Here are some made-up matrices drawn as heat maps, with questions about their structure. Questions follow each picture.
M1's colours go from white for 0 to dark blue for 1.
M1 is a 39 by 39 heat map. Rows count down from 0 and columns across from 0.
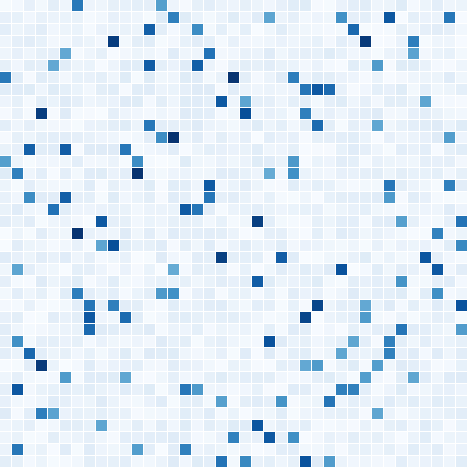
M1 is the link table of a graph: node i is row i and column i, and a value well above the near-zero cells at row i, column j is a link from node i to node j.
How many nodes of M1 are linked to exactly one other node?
0
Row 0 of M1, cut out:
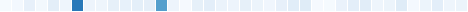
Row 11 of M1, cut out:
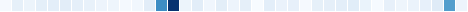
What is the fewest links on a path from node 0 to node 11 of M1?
2
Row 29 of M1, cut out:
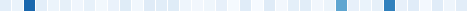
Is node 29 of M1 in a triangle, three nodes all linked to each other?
yes
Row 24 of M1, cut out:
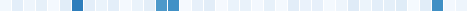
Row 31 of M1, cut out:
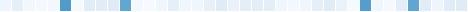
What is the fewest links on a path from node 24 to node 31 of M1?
6
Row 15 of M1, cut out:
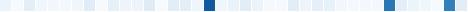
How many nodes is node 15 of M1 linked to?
3
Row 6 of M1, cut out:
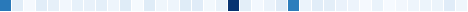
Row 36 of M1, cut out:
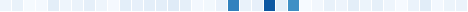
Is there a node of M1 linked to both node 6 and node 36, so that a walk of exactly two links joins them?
yes
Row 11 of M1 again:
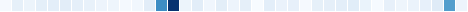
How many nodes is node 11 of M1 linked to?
3
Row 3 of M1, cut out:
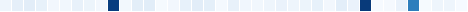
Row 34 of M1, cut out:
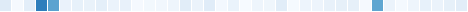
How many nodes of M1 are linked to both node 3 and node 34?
0
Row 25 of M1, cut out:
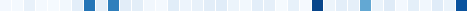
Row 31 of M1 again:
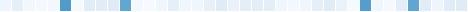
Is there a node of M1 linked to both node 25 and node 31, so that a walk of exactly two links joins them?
yes
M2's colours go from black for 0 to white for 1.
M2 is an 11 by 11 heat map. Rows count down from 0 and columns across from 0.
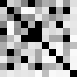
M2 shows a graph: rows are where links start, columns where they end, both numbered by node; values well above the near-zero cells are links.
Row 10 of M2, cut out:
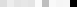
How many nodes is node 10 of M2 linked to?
10
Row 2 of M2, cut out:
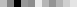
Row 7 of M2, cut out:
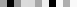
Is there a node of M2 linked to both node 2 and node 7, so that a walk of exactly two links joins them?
yes
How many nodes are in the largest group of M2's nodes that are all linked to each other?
7
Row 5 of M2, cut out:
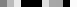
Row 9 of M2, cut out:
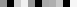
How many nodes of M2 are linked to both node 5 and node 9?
6
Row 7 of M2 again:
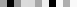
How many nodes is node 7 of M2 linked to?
9
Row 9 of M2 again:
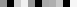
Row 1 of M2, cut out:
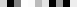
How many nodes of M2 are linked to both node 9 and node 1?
7
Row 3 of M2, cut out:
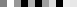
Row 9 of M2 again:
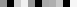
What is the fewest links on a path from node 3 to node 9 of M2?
1
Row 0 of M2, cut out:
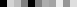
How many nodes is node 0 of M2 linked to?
9
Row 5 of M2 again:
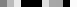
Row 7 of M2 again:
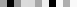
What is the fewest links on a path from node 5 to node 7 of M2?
1
